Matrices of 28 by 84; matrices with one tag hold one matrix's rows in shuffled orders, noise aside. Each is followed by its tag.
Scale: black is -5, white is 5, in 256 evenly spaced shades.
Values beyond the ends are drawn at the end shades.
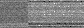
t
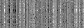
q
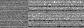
t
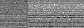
t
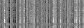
q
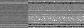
t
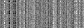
q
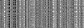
q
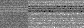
t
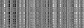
q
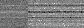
t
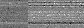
t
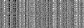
q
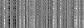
q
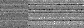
t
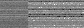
t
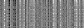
q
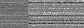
t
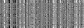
q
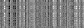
q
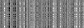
q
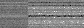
t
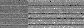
t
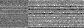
t
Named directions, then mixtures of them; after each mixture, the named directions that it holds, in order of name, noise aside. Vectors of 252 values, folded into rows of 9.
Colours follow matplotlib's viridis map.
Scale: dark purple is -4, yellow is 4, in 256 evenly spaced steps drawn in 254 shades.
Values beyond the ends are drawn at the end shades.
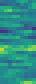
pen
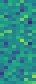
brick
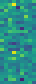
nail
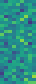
brick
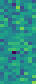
brick, nail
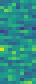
nail, pen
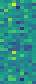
nail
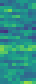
pen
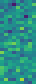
brick, nail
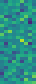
brick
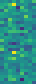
nail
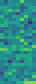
brick, pen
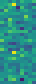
nail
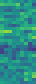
brick, pen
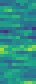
pen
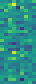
nail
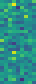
nail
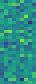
brick, nail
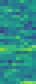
brick, pen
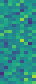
brick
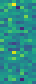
nail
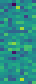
nail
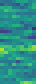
pen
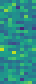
nail, pen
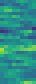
pen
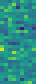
nail, pen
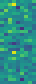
nail
